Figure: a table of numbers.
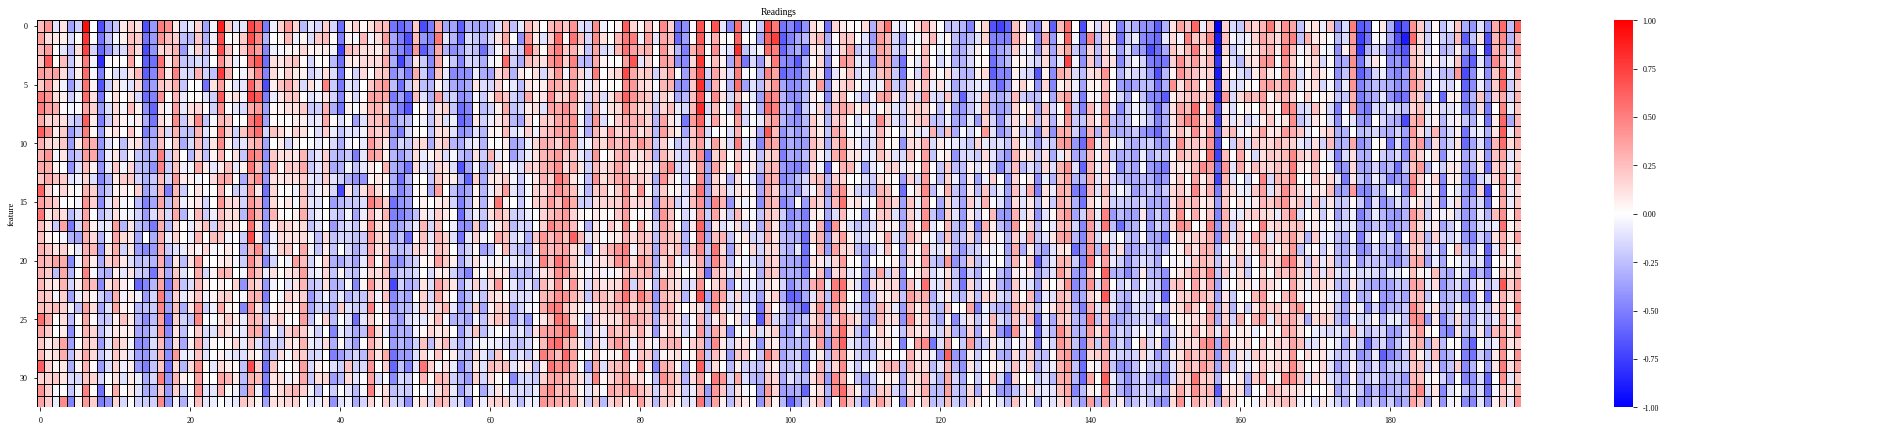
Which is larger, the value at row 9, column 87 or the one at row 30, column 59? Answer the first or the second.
the first
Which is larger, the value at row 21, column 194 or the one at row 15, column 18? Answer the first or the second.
the second
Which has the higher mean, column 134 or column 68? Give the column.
68
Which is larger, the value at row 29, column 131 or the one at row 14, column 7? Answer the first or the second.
the second
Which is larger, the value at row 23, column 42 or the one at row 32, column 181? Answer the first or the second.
the first
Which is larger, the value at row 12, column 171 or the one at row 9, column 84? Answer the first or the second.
the second
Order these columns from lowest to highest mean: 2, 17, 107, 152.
17, 2, 152, 107
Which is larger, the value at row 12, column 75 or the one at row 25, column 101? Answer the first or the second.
the first
